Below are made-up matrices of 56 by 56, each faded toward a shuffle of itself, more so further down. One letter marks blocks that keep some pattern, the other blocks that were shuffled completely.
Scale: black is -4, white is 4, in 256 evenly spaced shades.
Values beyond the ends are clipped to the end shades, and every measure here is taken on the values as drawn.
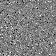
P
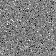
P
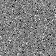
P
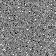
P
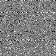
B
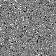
P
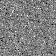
P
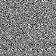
B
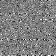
B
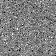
P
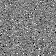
P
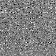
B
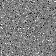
P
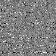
B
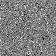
P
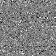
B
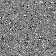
P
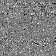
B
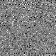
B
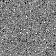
P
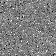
P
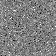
P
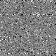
B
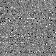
B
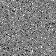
P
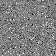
P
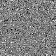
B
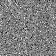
P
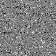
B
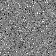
P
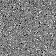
P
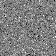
P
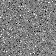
P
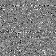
B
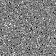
P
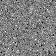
P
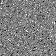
P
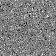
P
